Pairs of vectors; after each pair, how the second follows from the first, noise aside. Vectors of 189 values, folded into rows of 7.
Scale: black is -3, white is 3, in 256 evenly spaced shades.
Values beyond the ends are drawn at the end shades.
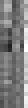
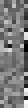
sign-scrambled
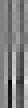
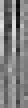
reversed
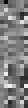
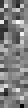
reversed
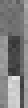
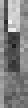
reversed
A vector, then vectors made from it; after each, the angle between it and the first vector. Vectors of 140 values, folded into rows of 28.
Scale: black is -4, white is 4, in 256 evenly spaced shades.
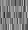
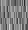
nearly parallel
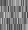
nearly opposite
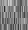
orthogonal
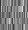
partly aligned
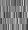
nearly parallel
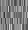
nearly parallel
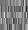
nearly opposite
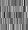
nearly parallel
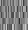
partly opposed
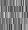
nearly opposite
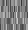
partly opposed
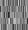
partly aligned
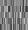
partly opposed
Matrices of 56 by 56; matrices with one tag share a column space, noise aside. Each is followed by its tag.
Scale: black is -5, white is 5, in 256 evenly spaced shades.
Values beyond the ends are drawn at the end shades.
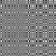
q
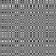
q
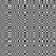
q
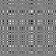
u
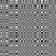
q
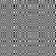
q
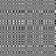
u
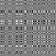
u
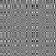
q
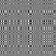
u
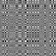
q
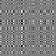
u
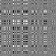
u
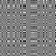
q
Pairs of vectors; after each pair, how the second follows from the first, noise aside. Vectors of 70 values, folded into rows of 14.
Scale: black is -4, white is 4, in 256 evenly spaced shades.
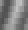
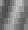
copied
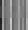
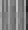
reversed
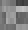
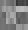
copied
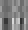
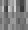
reversed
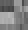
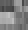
copied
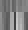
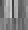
reversed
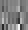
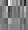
reversed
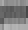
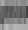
copied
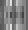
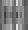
reversed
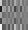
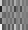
copied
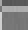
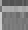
copied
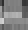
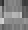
copied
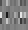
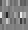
copied
